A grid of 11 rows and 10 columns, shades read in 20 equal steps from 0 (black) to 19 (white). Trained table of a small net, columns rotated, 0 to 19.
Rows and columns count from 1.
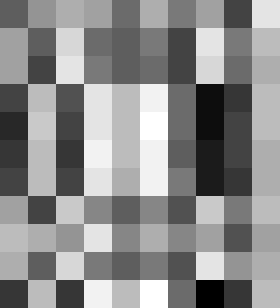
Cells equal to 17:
8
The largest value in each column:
14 15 17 18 14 19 10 17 11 17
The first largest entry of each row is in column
10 8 3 6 6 4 6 3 4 8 6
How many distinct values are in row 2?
8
